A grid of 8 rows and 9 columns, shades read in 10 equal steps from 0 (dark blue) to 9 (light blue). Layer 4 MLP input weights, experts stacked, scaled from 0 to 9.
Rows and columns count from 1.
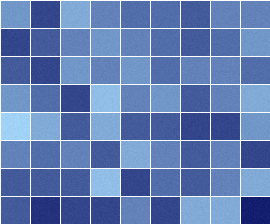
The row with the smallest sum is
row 8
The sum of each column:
37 26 33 44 37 32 29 38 37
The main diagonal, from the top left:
6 3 6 8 3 5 3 7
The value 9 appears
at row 5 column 1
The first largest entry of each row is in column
3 4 3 4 1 5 4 7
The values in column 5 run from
2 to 7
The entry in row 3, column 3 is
6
